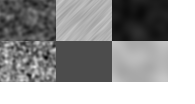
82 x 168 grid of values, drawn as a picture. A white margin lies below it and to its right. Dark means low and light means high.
The table splits into 2 rows of 3 panels. Panel 1,1: low, blotchy. Panel 1,2: high, slanting up to the right, faint in contrast. Panel 1,3: very low, smooth, faint in contrast. Panel 2,1: middling, blotchy, strong in contrast. Panel 2,2: low, flat. Panel 2,3: high, smooth, faint in contrast.
